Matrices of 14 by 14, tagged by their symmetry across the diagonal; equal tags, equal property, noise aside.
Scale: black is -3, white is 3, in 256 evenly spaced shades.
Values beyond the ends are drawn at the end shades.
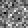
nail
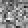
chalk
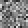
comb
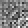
nail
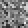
comb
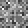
nail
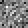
nail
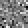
comb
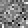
nail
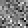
comb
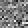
chalk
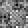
nail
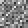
nail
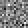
comb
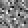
comb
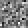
comb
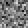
chalk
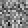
chalk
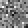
nail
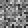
nail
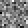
comb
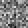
chalk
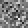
nail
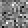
comb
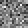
chalk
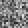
comb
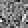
chalk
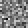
chalk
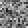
chalk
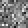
chalk
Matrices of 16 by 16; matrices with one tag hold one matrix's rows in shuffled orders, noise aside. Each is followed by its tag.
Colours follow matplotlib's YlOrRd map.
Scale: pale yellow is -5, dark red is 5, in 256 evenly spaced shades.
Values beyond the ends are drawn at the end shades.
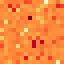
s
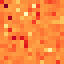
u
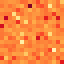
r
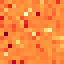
u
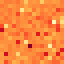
r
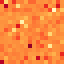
r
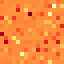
r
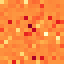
s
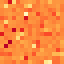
u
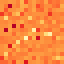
u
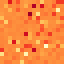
s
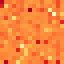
r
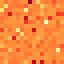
s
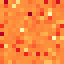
r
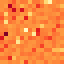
u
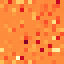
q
